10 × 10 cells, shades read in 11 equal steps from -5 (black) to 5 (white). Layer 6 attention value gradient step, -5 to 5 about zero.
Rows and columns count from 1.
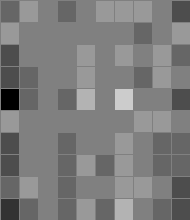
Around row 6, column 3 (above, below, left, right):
0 0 0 0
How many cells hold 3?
1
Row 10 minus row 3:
-1 -1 0 -1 0 -1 1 0 -2 -1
